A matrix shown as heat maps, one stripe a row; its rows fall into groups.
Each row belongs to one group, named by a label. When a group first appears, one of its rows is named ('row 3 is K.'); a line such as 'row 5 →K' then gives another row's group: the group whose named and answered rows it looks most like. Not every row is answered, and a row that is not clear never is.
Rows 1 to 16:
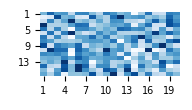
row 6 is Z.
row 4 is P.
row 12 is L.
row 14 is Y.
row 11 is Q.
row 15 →Y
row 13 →Y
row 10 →Q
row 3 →Z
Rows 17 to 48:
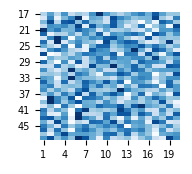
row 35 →P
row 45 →L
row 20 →L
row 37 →L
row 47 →Y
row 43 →Q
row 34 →L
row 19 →Z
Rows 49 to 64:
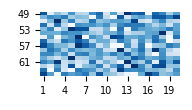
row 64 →P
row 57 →Q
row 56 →Y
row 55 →L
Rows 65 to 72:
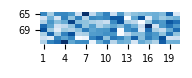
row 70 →Z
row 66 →L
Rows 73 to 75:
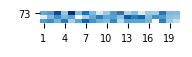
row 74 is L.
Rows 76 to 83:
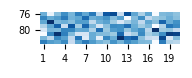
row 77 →L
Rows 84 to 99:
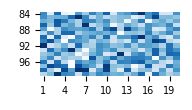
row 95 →L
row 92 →P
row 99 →L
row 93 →Z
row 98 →Y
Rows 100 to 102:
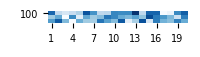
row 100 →P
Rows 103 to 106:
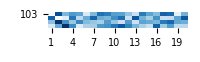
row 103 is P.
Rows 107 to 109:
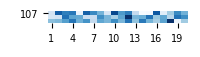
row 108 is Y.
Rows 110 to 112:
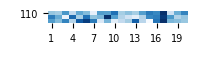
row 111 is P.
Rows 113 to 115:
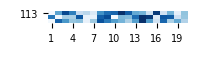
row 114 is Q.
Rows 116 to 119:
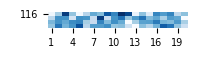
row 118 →Z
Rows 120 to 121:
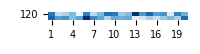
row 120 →P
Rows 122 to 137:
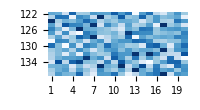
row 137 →Z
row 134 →Z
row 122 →L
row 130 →P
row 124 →P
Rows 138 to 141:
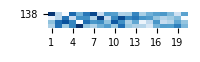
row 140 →Q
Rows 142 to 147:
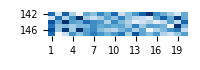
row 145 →P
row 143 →Z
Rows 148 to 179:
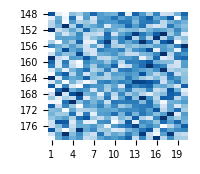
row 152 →P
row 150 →L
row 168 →Z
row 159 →P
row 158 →Z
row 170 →Y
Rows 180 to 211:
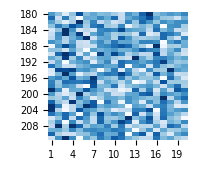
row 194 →Y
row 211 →Q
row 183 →Z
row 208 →Z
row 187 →L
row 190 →Q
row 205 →Q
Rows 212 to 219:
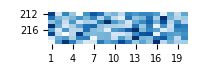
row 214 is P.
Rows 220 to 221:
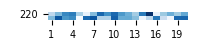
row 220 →L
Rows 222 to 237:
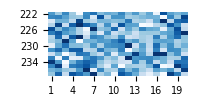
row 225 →Z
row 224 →Z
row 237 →Z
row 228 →Z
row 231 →Z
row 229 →Q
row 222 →Q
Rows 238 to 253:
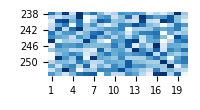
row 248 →L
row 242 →Z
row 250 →Z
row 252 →Q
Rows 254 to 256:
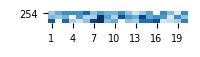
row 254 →L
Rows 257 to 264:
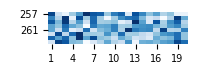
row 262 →Z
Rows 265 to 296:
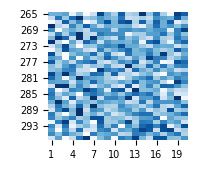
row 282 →P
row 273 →Q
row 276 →P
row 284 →Y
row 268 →P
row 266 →Z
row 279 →Q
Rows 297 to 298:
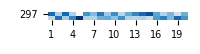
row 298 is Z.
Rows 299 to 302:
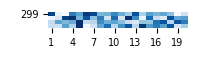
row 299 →Y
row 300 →Y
